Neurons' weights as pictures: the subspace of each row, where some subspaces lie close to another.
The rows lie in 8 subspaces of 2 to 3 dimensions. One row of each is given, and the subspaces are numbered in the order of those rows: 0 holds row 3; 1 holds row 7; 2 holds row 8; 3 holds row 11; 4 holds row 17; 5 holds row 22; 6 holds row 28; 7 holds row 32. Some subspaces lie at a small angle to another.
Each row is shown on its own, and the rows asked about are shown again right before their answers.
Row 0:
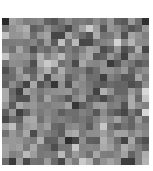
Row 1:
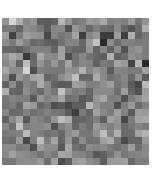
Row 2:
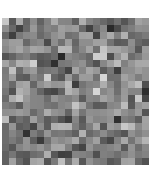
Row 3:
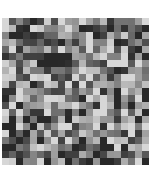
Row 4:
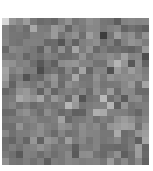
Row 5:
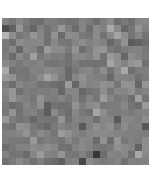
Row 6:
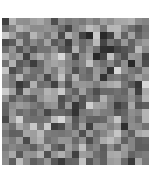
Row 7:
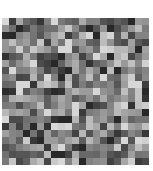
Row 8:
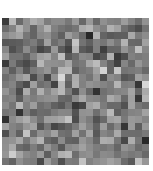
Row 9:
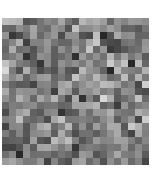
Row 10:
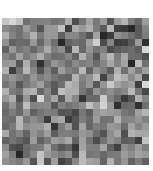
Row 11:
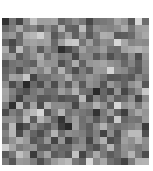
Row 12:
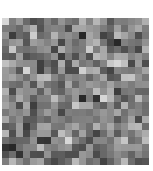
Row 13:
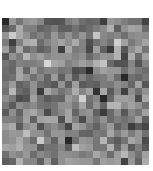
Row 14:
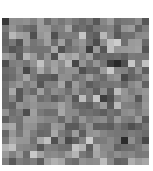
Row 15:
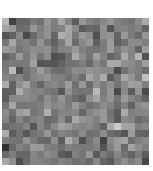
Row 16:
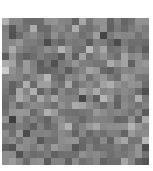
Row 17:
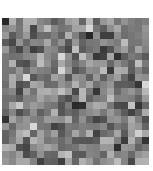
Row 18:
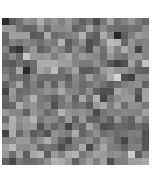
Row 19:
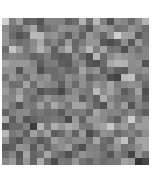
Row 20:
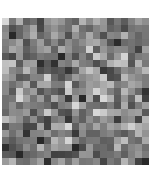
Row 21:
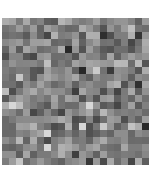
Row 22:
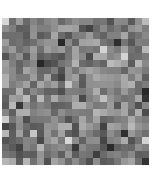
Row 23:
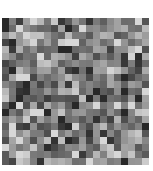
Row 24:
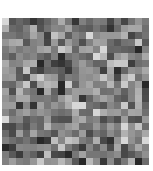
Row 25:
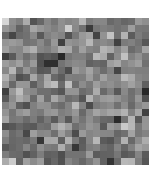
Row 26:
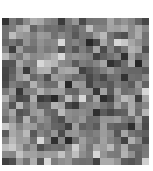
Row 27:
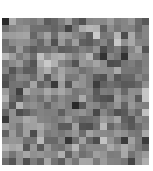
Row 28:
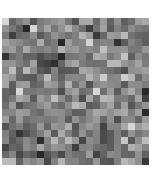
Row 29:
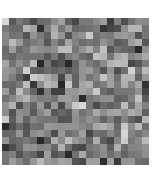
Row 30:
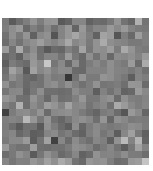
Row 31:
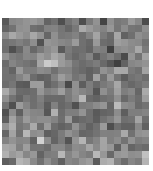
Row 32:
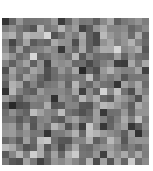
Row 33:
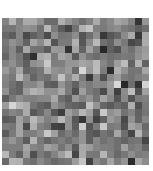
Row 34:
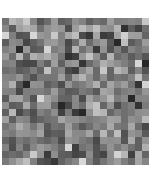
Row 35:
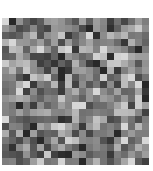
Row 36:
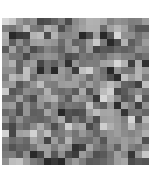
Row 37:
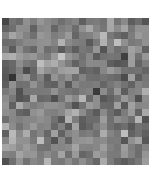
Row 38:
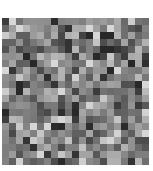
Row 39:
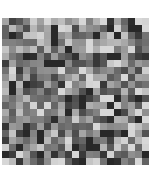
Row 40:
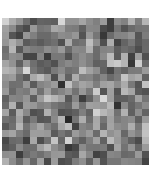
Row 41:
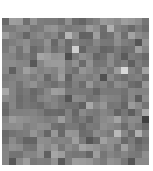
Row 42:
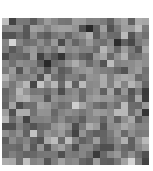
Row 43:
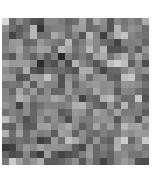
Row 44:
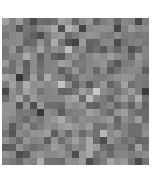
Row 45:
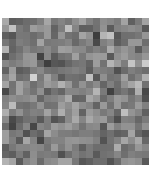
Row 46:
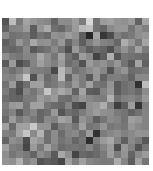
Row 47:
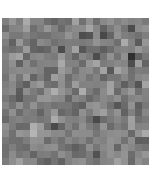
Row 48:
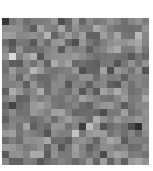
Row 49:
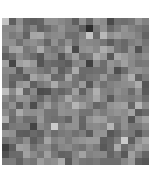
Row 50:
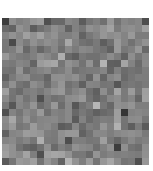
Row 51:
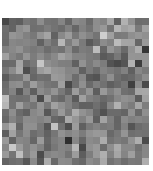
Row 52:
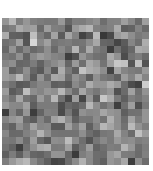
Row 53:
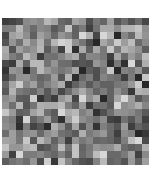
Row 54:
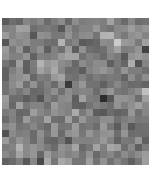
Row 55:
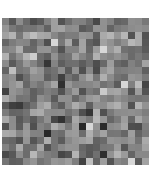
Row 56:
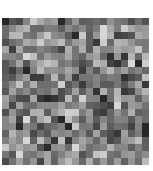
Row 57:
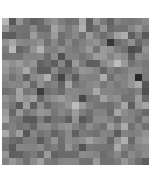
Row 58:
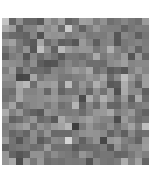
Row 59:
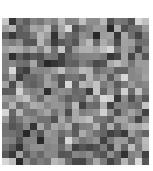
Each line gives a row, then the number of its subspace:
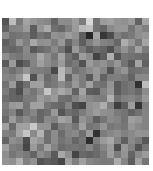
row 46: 4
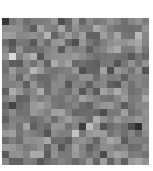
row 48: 7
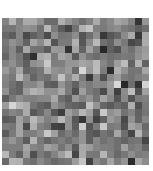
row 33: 7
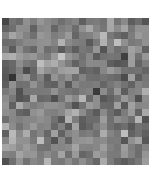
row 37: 6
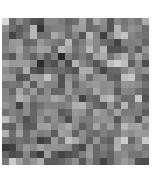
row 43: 2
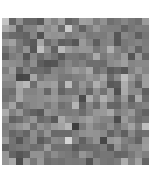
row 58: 3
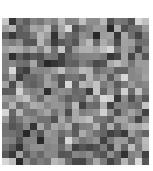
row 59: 3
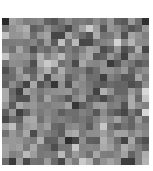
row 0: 5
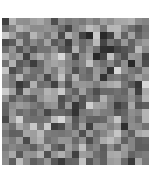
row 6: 1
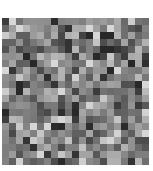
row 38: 1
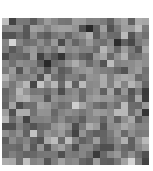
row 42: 5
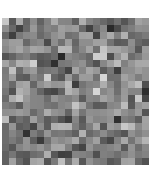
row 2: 1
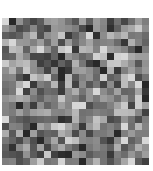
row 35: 2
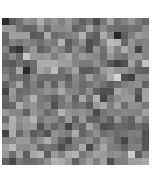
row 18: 4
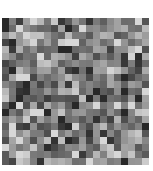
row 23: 3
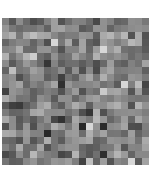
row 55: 7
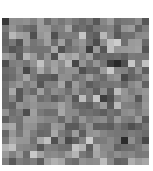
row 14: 2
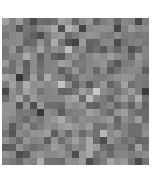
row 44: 3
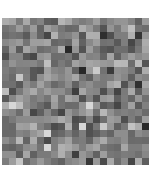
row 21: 7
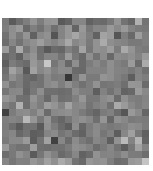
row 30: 3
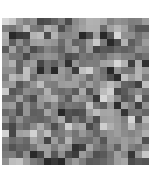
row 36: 4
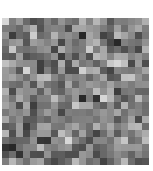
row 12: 2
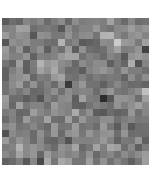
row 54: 5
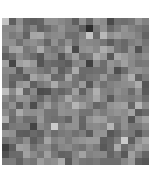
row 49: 4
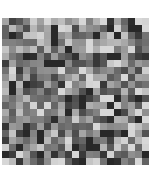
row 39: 3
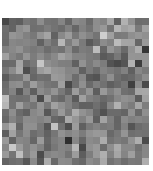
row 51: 5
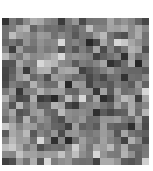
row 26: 6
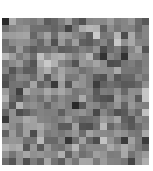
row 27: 5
